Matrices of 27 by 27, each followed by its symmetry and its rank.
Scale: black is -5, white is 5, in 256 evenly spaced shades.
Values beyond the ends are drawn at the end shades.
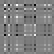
symmetric, rank one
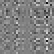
neither, rank three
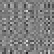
neither, rank three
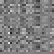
neither, rank three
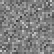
symmetric, full rank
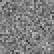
symmetric, full rank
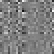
neither, rank three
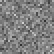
symmetric, full rank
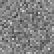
symmetric, full rank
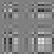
symmetric, rank one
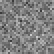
symmetric, full rank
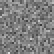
neither, full rank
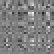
neither, rank three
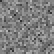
symmetric, full rank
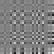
symmetric, rank one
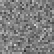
neither, full rank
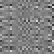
neither, rank three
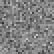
neither, full rank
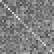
symmetric, full rank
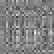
neither, rank three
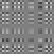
symmetric, rank one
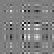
symmetric, rank one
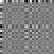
symmetric, rank one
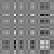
symmetric, rank one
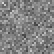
symmetric, full rank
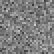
neither, full rank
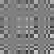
symmetric, rank one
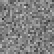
neither, full rank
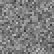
neither, full rank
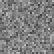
neither, full rank
